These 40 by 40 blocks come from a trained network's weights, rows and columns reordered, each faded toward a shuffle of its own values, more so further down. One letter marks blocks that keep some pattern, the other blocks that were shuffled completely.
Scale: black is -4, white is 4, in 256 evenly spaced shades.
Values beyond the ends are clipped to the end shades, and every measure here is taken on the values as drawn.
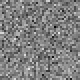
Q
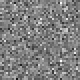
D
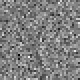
Q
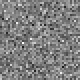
Q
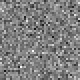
Q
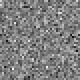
Q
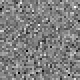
Q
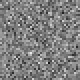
D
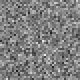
Q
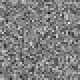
Q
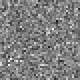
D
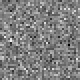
D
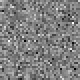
Q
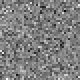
Q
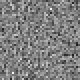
D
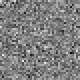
D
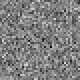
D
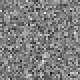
Q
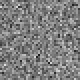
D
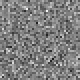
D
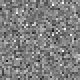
Q
